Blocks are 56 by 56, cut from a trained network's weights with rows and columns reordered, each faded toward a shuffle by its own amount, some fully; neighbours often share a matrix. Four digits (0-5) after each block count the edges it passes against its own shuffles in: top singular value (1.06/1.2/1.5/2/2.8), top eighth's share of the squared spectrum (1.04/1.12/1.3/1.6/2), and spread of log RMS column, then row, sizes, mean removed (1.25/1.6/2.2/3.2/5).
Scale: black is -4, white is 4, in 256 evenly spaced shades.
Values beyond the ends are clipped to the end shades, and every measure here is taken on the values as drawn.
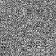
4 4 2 2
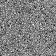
0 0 0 0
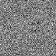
3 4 2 1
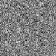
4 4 2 2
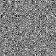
3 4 2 2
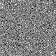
1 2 0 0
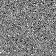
0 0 0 0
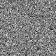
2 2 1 0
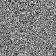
3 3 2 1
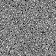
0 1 0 0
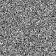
0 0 0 0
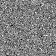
0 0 0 0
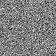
0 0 0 0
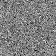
0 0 0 0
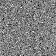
1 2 1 0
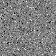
2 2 0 1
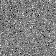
1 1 0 0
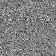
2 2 0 1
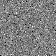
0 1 0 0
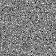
2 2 0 1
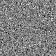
0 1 0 0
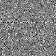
2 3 1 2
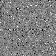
1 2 0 1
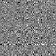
3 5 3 2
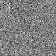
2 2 0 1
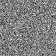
1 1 0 0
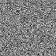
3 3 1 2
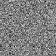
3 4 1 2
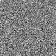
2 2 0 0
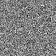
2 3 0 1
